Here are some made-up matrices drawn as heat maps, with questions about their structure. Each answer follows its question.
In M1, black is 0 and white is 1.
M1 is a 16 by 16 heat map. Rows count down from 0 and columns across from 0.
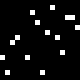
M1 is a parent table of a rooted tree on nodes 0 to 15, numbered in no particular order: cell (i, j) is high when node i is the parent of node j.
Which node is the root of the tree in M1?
4
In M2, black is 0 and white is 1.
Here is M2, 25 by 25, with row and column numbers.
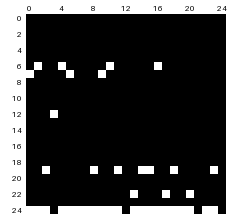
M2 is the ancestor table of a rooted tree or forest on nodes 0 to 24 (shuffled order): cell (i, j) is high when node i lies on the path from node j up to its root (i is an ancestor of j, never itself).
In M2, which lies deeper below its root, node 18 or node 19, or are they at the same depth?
node 18
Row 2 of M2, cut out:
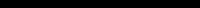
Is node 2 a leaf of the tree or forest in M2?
yes
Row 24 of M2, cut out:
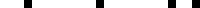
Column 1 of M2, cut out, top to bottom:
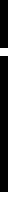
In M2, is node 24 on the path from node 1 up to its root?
yes
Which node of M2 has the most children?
19
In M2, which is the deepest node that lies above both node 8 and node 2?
19
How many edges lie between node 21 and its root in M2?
0
